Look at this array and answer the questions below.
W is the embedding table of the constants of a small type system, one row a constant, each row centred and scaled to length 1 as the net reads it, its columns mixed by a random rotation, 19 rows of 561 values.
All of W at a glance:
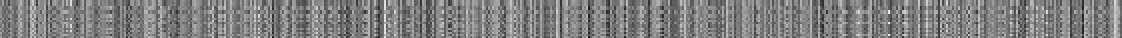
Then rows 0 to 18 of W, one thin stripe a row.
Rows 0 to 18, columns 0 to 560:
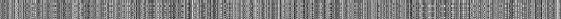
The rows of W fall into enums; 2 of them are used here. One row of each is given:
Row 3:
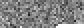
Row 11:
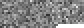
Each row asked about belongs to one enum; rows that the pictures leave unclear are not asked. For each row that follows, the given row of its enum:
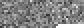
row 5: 11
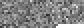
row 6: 11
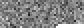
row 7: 3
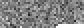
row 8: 3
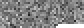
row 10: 3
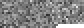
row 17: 11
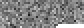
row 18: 3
